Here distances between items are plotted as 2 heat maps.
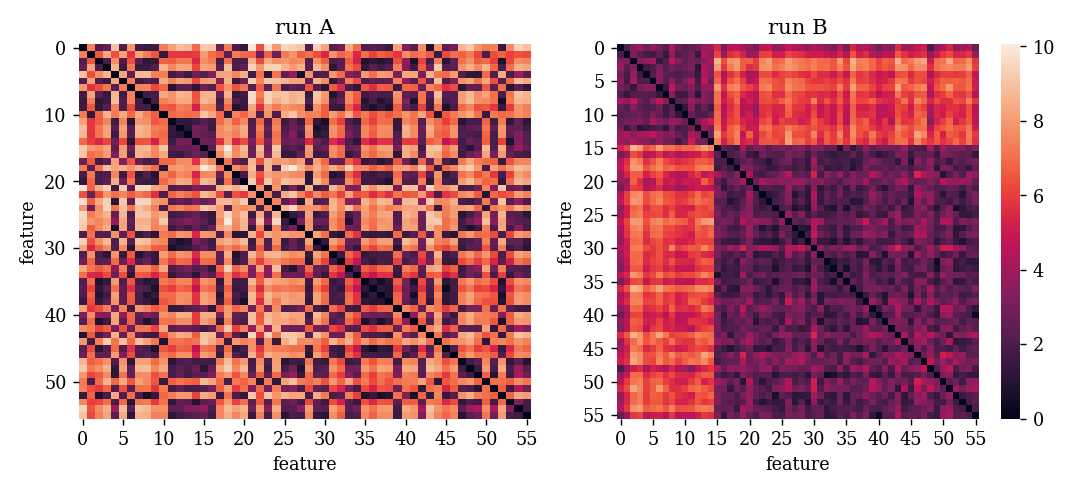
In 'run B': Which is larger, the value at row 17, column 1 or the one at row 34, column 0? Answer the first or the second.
the first
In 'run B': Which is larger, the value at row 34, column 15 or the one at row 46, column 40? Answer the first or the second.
the second
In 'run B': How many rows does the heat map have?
56
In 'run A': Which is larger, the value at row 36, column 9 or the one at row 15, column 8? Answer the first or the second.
the second
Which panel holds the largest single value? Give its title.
run A
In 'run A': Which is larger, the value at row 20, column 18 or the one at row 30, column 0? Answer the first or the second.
the second
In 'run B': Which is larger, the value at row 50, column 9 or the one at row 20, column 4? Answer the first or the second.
the first
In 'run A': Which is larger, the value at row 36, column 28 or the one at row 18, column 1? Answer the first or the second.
the second
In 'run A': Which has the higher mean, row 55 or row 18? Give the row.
18
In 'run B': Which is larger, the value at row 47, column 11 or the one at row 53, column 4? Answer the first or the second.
the first
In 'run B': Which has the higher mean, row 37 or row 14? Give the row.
14
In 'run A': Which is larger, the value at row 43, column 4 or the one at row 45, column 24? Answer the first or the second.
the first
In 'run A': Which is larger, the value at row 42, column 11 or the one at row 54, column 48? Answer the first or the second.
the second
